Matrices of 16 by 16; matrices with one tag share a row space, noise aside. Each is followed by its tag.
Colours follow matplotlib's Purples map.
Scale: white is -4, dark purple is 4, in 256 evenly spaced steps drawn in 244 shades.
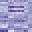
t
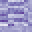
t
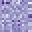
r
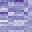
t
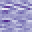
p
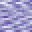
p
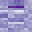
t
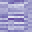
t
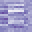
t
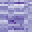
t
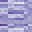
t
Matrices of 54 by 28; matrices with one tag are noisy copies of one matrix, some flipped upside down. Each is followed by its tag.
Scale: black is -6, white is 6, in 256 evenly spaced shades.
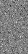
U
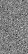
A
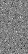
U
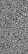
A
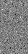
U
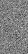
A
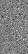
A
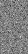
U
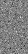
U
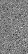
A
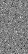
U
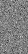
U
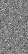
U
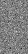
U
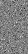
U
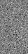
A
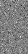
U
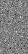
U
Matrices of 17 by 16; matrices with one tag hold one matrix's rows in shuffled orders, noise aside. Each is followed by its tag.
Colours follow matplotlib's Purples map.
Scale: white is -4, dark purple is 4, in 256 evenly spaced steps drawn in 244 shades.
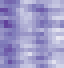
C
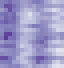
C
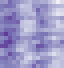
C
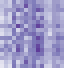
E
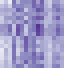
E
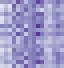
E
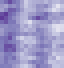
C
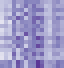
E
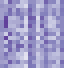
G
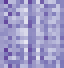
G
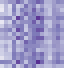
E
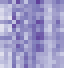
E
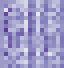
G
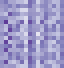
G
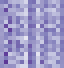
G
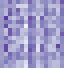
G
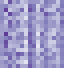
G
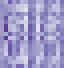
G
